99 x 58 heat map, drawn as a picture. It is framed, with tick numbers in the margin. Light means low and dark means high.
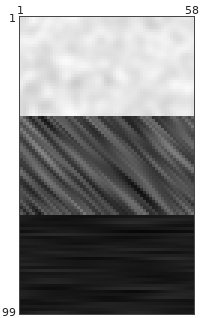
The table splits into 3 rows of 1 panel. Panel 1,1: very low, blotchy, faint in contrast. Panel 2,1: high, slanting down to the right. Panel 3,1: very high, streaked across, faint in contrast.
